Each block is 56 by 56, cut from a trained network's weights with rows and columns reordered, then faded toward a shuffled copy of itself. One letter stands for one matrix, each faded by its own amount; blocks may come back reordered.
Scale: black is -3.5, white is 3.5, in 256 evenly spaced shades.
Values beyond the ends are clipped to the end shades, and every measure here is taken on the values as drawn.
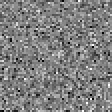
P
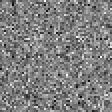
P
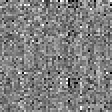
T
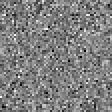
P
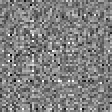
T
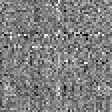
T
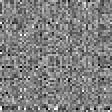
T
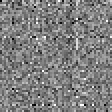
T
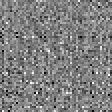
T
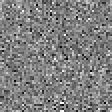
P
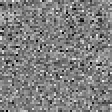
P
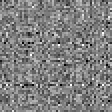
T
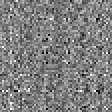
T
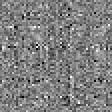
T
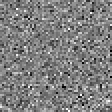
P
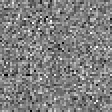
P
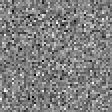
P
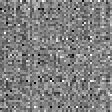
T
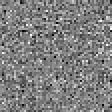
P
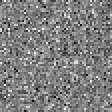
P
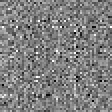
T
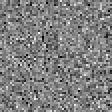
P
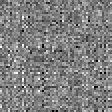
T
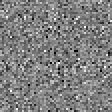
P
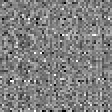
T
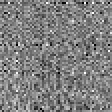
T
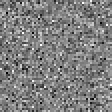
P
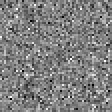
P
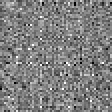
T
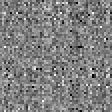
T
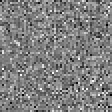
P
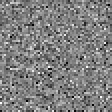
P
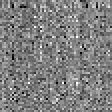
T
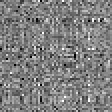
T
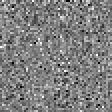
P
